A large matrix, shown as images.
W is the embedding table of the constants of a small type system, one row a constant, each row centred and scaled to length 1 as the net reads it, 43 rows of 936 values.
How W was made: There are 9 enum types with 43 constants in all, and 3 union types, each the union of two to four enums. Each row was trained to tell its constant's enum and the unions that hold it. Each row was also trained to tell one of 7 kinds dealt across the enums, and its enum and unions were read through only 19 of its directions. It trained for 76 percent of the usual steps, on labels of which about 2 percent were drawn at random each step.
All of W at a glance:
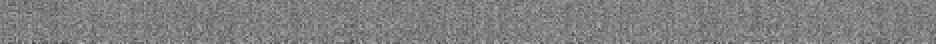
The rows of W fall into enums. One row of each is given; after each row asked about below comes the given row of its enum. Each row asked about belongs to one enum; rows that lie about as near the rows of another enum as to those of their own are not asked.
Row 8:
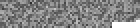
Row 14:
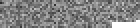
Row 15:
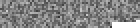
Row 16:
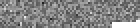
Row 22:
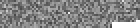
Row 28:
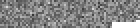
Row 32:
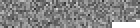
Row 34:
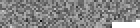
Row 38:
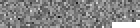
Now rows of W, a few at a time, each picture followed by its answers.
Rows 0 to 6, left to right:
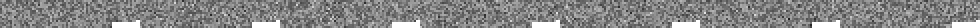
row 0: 34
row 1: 32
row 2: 28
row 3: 14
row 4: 28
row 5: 34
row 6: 15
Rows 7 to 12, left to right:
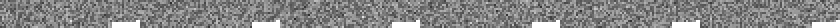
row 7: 22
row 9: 28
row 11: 34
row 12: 8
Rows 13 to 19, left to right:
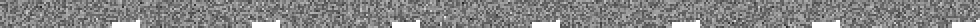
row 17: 8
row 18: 34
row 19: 15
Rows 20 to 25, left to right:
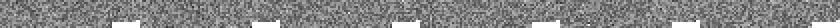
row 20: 34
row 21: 15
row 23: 8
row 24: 28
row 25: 14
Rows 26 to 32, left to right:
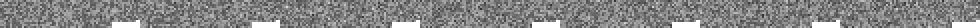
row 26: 14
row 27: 14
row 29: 22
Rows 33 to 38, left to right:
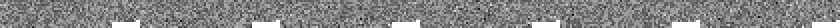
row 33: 28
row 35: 34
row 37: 14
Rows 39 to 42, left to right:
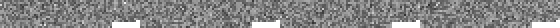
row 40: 14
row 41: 15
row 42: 28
